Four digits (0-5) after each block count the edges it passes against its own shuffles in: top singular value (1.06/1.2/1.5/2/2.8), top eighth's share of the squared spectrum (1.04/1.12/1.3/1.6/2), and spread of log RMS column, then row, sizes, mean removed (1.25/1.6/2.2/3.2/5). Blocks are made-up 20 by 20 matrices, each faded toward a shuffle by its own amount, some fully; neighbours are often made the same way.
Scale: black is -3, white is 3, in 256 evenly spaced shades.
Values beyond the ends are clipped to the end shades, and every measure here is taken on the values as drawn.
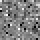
0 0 1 0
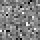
0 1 0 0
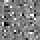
2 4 2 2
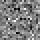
1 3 1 0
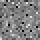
1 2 0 0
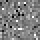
1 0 0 0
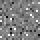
1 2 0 0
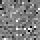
1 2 0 0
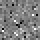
0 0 0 0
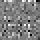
3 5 1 2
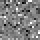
0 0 0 0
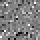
1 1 0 0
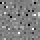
1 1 0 1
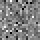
2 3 1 0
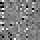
3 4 2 0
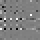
3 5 1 2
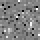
0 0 0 0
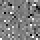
1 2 1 0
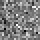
0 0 0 0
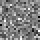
0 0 0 0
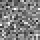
0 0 0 0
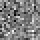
0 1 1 0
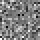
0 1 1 0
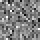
0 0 1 0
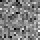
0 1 0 0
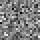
0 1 0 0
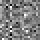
3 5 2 2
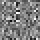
3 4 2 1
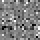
3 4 0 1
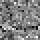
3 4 0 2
